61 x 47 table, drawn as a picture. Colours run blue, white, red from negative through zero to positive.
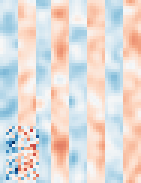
Upright stripes repeat 4 times across the table. In the bottom left lies a patch that is rougher than the rest. Overall the values sit about 50% of the way up the scale. Values change most from cell to cell in the bottom left.
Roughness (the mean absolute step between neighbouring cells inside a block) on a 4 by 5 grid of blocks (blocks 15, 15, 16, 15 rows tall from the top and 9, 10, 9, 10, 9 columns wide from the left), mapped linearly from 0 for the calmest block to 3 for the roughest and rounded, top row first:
00000 | 00000 | 11000 | 32000
